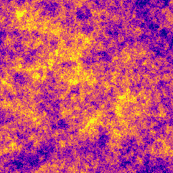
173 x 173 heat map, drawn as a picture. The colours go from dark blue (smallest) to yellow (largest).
Overall the values sit about 50% of the way up the scale. Neither half mirrors the other. The top right is the ninth with the lowest average.
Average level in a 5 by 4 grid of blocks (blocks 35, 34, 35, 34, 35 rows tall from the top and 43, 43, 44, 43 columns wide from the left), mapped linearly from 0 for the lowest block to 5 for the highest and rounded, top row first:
4 3 2 0 / 3 5 2 1 / 4 4 4 3 / 3 3 5 3 / 1 2 1 1
